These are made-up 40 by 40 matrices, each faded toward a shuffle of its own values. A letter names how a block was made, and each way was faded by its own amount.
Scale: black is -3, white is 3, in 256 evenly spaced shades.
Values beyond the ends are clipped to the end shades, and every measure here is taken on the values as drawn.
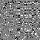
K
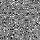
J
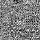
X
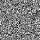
X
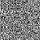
K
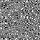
J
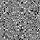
K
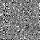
J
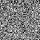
X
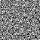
X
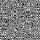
K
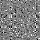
K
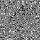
J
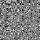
K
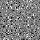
K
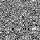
X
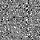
J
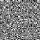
K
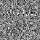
X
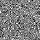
J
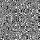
J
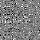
K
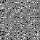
K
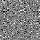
J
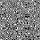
K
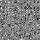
J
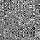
K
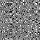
K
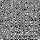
K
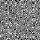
K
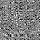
K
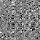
K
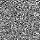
X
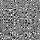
K
